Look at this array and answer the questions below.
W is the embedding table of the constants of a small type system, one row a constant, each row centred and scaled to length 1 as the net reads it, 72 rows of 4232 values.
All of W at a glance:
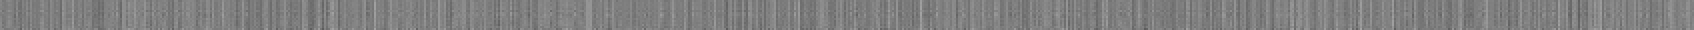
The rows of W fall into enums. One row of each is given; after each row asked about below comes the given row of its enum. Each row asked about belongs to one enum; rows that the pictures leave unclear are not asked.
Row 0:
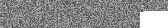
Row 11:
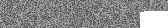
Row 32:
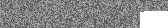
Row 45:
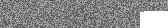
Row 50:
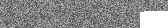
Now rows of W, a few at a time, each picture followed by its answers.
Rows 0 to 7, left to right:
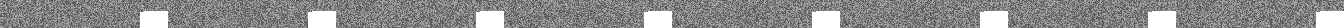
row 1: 11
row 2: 32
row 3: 50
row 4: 45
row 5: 45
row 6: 45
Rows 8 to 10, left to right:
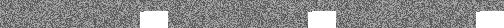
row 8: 32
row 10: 32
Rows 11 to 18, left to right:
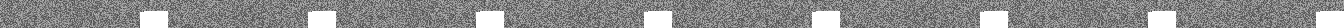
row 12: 45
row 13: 11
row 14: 45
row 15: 32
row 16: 45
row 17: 11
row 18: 45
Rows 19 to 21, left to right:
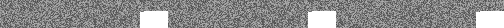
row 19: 32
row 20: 32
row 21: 45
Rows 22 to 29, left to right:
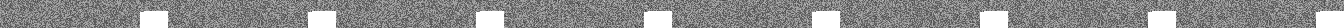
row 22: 32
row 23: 11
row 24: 32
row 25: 0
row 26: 45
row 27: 11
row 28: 11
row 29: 11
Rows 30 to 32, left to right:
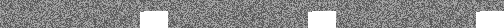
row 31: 45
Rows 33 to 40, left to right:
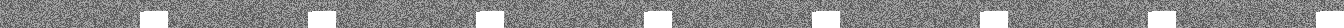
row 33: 32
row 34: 45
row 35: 32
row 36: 32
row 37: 11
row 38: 32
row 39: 32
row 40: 50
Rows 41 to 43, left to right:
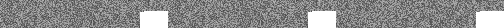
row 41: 11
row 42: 11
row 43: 32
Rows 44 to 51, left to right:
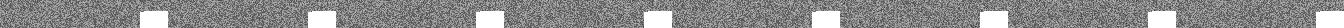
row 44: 32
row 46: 45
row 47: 11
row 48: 32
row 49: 0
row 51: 45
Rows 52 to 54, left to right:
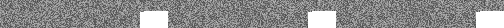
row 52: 32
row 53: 11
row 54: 11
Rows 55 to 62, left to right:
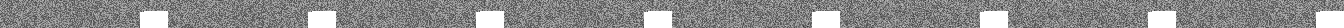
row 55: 11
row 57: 11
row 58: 11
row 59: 0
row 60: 50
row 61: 50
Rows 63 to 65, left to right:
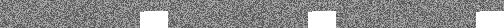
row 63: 45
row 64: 45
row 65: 0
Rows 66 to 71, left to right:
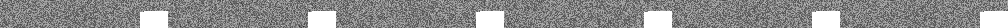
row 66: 45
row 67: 0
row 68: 11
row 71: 45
